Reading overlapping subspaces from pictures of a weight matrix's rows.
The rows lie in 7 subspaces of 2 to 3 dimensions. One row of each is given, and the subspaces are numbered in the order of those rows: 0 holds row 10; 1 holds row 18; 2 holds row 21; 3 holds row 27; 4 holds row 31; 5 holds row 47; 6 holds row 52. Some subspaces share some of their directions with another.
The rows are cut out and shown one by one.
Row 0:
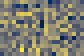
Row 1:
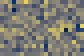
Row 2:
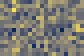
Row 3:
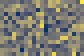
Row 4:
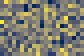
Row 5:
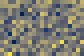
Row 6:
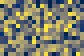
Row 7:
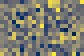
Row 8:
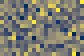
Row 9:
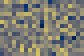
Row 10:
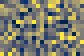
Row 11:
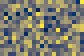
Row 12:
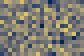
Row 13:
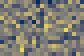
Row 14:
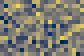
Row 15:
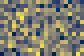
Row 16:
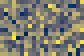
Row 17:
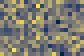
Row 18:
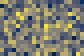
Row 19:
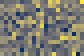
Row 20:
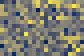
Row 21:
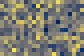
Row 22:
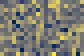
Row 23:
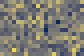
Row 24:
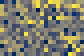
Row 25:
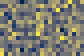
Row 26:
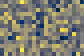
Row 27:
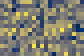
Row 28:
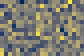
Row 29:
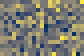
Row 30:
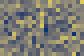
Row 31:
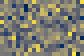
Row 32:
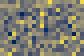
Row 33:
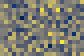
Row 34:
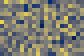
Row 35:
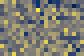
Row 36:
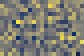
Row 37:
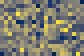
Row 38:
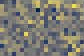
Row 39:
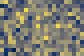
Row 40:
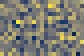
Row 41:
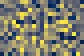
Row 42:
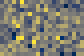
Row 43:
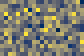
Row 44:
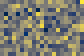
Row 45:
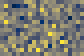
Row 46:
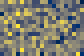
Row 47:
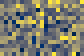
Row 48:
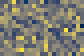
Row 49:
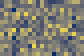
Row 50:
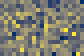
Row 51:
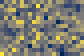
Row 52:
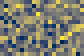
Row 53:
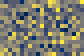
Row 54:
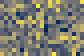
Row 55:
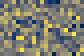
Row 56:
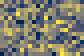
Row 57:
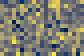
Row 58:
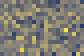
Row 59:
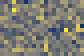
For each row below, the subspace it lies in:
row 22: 6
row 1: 3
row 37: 2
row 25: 1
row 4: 4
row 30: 6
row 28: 1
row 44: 0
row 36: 0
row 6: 1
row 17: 2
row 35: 5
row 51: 2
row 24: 5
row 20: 5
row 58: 3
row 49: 3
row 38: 5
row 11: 0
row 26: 1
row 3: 0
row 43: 0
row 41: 0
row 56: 2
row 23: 2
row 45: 4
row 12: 4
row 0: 4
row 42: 2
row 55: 3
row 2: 3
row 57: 6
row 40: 0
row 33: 4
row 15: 1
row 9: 4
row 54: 2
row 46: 2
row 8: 4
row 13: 1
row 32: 6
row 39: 1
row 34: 4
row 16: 5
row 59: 3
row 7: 6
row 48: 3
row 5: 6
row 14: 6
